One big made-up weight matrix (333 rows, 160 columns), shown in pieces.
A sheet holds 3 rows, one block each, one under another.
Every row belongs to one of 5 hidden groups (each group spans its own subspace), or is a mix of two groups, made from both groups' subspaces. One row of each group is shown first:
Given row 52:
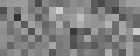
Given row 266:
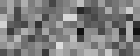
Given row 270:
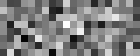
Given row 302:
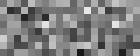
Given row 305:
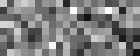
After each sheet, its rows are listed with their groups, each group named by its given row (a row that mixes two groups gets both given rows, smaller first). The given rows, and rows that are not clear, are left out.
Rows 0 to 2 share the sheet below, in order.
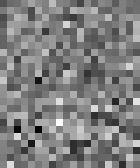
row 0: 266
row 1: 266
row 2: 52
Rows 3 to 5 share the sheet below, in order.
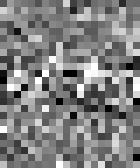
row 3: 270 and 305
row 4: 266
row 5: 305
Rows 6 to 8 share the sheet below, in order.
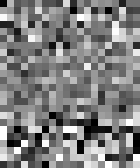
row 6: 305
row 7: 302
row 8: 266
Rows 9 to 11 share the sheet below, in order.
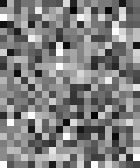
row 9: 305
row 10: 52
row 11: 266
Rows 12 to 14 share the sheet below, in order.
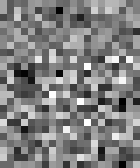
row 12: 52 and 305
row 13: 302
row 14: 302
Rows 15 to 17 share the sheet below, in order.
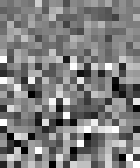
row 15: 270
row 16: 305
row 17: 270 and 305
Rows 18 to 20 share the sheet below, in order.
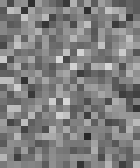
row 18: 302
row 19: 305
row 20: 302
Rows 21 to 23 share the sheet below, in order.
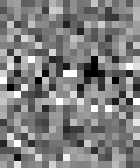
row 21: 270
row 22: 266
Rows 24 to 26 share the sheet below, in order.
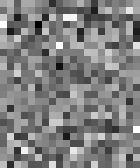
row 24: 266
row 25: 52
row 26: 270
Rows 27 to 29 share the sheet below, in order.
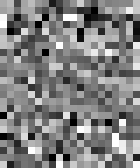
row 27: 266
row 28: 52 and 270
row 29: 305
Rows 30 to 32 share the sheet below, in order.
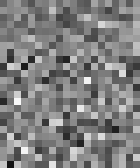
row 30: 270 and 305
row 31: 302
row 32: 270
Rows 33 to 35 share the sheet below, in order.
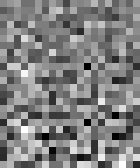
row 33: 270
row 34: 302
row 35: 302
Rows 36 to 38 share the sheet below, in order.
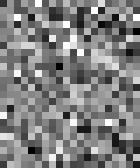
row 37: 52
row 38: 305
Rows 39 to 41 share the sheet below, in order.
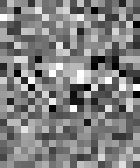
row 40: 52
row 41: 302
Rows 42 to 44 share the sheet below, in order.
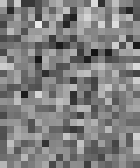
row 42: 266
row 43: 270
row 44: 266
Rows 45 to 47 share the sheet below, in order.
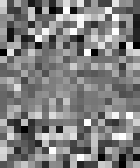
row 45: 266 and 270
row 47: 302
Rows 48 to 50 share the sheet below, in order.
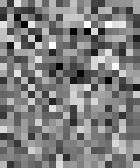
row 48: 52 and 302
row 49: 52
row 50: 305
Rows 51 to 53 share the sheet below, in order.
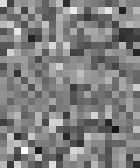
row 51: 305
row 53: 270
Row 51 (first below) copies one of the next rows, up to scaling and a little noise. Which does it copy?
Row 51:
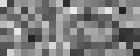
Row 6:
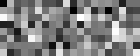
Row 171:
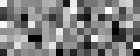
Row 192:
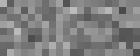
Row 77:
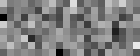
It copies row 192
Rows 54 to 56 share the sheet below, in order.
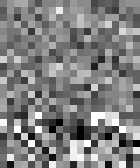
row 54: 52
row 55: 52
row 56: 52
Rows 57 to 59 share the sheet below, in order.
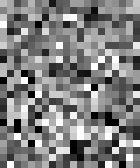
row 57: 266
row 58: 52
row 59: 52
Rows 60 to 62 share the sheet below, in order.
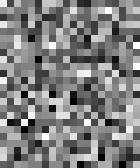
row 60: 270 and 305
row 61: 52 and 270
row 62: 302
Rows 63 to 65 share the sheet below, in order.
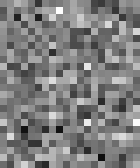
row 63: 52
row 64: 302
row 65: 270 and 302
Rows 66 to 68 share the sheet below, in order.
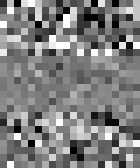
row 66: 266
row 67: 52
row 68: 52
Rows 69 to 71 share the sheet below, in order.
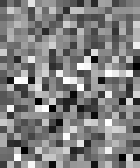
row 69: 266
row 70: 266 and 270
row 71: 270 and 302
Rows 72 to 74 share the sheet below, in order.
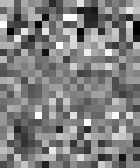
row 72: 266
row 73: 305
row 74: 302
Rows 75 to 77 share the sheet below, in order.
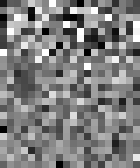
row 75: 266
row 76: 302
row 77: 305
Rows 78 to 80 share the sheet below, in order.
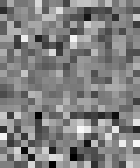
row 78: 270
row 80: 52 and 270
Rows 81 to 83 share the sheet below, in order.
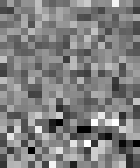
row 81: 270
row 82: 305
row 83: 52 and 305
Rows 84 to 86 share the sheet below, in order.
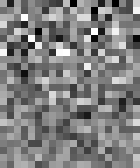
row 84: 52 and 305
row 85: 302
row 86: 270
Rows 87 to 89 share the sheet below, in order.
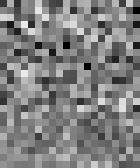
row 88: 302
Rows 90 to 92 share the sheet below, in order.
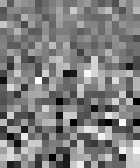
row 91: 266
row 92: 305
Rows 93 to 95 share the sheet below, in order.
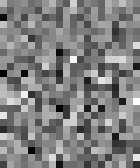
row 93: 305
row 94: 305
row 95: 305
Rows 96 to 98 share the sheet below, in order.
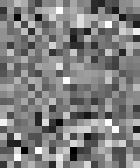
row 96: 52
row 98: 270
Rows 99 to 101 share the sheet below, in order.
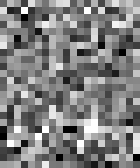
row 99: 302
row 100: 270
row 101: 266
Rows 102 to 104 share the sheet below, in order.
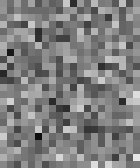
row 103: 305
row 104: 266
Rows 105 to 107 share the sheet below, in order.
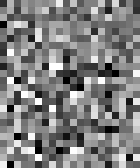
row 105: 52
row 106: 270
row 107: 52 and 270
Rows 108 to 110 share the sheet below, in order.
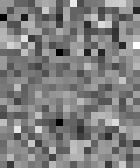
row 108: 305
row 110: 52
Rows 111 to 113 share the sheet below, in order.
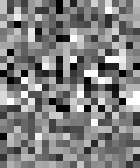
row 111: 52
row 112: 305
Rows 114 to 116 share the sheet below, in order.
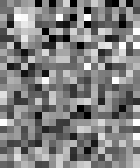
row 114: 302
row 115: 302
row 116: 270
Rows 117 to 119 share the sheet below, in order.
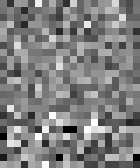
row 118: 52
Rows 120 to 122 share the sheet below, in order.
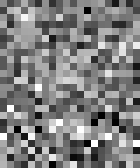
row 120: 302
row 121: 52 and 270
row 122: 52
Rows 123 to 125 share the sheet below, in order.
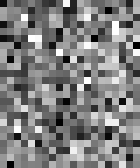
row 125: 52
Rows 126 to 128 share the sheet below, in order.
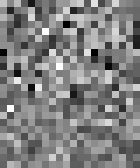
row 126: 266
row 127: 52
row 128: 305
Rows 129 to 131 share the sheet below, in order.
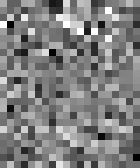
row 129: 52 and 270
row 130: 52
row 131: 270 and 305
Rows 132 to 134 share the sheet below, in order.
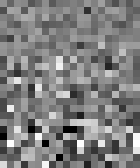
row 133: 52
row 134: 266
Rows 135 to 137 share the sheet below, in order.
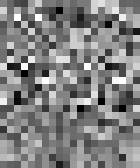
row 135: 52
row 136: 302
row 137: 305
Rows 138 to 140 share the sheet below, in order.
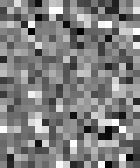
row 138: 52 and 270
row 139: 305
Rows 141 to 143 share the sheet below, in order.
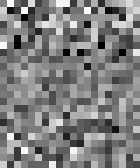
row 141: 302
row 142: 302
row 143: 270
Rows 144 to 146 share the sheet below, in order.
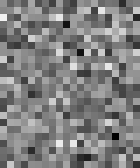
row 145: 305
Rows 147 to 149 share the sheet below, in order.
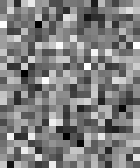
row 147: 266
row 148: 302
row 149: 270
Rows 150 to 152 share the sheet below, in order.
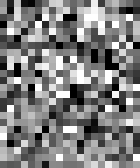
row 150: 266
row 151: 52
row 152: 266
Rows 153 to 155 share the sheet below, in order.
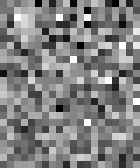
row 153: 302
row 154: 52 and 305
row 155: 302
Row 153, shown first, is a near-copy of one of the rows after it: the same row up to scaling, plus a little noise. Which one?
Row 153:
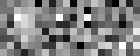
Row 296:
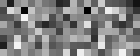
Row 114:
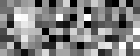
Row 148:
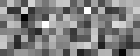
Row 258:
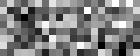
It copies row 114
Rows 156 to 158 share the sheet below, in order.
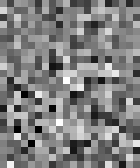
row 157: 270
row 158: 52
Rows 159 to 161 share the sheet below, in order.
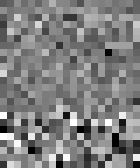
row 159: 266
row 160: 305
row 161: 305
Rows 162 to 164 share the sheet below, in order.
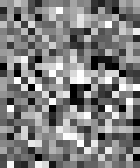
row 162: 52
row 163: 52
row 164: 270
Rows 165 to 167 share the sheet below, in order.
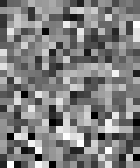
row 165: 266
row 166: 270
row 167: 270
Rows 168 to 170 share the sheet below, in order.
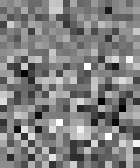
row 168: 52 and 270
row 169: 302
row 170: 52
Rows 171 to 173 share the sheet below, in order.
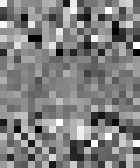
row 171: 305
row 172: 266
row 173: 52
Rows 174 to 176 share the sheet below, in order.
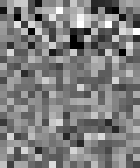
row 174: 52
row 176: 270
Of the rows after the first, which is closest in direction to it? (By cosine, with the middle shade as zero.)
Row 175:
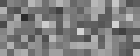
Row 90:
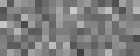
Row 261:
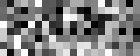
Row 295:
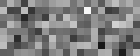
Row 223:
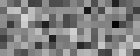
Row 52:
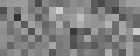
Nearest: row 295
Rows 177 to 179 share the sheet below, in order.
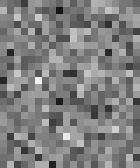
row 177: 52
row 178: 266
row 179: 270
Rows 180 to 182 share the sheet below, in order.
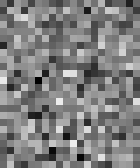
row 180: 302
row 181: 266
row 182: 266 and 302
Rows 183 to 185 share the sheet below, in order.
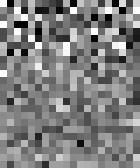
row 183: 52 and 305
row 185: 266 and 270
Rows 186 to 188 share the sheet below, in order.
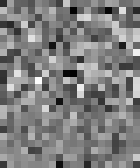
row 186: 305
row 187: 266
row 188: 305
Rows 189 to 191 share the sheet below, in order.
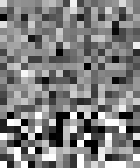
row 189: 305
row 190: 302
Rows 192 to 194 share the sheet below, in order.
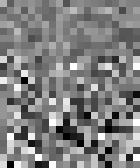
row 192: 305
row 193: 52 and 305
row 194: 270
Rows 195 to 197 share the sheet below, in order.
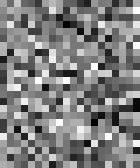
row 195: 270
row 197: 52
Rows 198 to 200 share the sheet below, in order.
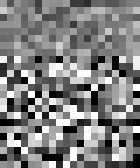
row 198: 270
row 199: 52
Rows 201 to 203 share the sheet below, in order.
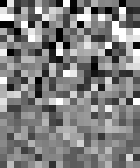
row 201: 305
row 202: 52 and 266
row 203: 270
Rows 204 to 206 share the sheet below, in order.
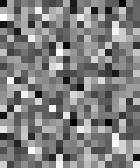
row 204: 305
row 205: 270
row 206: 305
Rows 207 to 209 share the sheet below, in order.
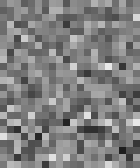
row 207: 270
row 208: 305
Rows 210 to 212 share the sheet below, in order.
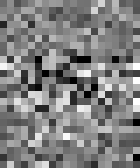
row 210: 52
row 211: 270
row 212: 266 and 270
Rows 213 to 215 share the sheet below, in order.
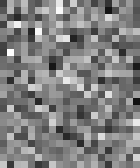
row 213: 52
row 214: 270
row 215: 270
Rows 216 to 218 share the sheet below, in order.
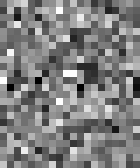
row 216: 52
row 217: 266
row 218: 270
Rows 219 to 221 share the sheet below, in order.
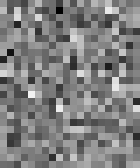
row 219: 52
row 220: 305
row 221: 266 and 305
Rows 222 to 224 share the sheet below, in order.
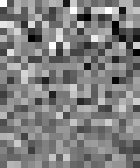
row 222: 305
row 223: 302
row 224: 305
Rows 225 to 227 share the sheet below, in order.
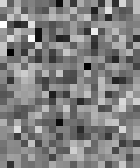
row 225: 52
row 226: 302
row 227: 52
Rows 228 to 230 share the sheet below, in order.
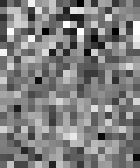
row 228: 266
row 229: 266
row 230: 270 and 305
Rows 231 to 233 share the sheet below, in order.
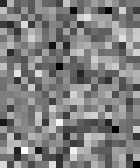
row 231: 305
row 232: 52
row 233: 270
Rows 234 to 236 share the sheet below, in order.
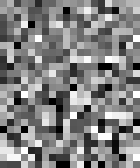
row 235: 270 and 305
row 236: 305
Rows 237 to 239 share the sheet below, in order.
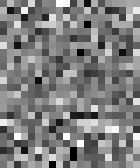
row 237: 302
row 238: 266
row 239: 266 and 270
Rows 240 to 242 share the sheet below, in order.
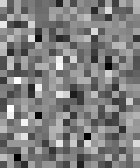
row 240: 52
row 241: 52
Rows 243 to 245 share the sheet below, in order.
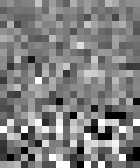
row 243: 270 and 302
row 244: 266
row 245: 305
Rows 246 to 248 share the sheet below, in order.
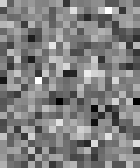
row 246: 305
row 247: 266
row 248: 52
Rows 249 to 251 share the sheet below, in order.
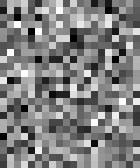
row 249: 52
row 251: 52
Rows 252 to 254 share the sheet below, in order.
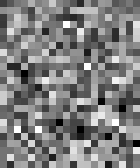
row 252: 266
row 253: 302
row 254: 52
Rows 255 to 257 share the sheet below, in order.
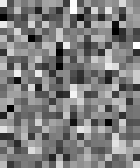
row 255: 305
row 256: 52
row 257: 305
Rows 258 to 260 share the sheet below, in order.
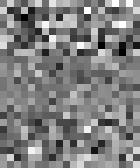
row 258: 302
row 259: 52
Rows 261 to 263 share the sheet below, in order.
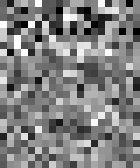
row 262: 266
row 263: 52
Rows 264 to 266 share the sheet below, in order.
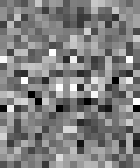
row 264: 52 and 270
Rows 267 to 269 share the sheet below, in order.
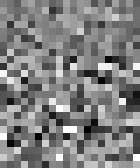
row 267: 270
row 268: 305
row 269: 266
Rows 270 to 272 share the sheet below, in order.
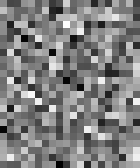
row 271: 270
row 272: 305
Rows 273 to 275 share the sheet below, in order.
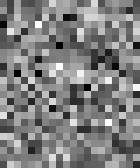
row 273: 266
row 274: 52
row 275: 305
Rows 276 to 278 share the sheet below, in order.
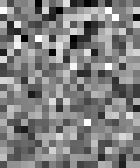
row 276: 270
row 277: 305
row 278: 302
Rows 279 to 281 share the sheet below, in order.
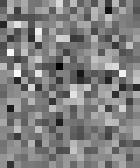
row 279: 52
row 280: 52
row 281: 52
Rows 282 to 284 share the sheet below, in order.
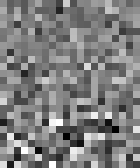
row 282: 52
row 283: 302
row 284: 270
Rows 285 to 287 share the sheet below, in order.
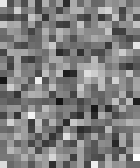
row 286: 266
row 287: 266
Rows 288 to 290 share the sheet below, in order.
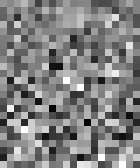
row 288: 52 and 270
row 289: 270
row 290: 302
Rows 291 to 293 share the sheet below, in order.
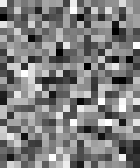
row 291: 305
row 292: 302
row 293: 305
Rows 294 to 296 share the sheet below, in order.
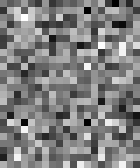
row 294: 302
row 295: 302
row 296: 302
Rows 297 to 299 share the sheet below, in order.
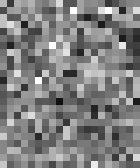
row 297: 305
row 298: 266
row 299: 266
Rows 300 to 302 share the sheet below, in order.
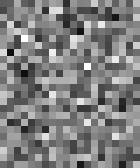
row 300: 270
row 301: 302
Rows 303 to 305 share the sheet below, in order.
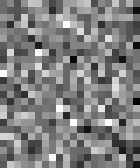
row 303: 270
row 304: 305
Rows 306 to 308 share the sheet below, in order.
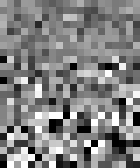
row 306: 266
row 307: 52 and 305
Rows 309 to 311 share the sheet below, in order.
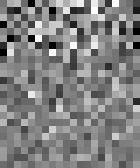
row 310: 305
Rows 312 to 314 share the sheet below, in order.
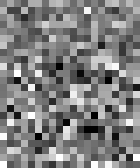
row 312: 302
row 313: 52
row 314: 266
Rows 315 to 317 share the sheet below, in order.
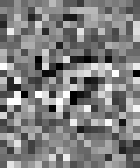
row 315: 266
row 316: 270
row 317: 305
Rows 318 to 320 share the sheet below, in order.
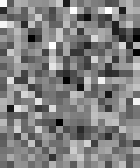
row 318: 305
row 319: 270
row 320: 52
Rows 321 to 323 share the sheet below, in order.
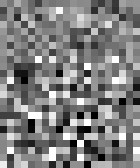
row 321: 52
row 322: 302
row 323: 266 and 302
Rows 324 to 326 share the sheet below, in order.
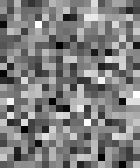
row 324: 266
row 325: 305
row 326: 302
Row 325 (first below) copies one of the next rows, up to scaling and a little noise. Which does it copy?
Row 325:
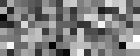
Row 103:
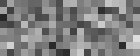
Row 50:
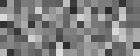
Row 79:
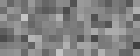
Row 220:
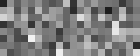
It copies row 103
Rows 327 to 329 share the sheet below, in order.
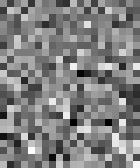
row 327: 302
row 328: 305
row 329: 305
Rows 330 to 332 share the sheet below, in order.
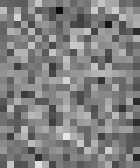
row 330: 52
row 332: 270
